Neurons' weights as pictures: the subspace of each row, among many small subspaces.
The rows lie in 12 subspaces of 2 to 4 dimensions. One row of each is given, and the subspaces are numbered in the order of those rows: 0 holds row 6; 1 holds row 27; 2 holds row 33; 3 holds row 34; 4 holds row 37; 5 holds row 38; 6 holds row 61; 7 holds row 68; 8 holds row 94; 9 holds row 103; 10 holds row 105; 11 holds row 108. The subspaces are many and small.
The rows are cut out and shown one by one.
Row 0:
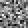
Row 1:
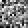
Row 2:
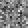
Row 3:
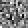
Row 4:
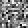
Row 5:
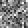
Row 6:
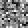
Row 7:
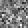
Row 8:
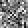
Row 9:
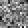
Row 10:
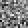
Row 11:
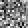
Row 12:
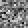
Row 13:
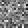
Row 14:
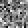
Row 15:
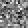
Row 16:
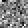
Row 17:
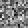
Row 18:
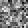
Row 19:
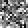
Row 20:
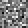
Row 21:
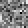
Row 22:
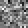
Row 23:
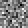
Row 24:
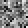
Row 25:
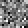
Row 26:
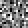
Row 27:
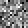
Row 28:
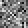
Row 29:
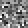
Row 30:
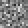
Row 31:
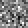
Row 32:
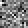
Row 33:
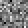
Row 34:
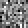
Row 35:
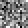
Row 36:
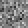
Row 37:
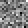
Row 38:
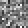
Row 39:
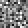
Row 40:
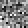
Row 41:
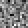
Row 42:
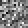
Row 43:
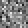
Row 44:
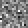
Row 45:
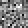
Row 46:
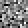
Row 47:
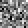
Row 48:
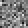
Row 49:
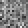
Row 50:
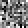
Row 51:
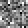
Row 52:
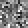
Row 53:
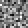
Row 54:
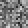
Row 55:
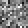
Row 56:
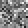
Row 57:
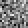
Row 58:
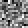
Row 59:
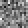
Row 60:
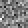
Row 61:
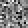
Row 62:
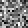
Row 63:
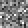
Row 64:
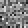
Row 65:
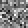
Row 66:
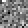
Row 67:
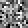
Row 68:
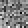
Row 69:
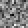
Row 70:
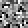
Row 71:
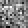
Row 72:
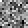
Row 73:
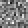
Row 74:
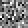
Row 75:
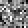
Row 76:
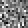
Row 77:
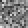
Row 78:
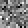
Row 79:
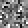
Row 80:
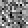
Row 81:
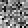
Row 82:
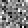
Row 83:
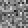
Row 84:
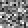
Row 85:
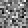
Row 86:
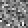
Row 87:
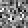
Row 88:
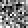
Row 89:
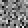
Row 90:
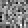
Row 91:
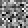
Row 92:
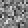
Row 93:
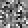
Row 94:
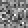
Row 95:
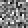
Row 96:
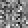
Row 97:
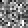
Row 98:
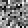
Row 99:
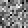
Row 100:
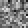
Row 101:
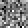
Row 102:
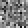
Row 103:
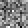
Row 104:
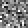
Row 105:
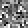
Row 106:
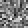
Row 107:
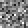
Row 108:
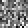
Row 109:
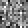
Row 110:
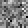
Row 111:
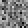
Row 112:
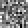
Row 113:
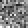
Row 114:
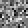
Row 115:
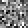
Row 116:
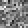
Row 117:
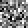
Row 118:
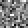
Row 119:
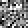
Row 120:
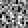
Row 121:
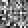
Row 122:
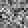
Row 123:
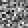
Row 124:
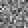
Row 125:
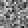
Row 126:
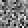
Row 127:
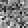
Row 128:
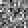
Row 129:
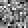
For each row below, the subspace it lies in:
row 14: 2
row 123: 8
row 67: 10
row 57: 6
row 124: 4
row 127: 7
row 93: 10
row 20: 0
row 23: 0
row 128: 2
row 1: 7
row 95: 4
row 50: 3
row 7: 0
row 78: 5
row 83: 4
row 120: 11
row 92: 4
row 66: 7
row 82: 11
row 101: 9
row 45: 1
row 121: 3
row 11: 9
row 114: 2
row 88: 7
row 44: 9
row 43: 11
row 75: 2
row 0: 6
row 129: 2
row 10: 6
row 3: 4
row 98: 5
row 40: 7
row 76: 10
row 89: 11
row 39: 6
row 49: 9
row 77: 7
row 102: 3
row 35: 9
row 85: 0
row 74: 4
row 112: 3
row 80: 11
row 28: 1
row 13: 7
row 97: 11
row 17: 2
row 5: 1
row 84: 5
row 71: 7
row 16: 7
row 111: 11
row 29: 10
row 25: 11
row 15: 6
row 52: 10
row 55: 5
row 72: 11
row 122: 8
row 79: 10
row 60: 2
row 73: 4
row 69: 6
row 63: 5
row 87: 4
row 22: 8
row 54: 10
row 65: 8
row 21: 2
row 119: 1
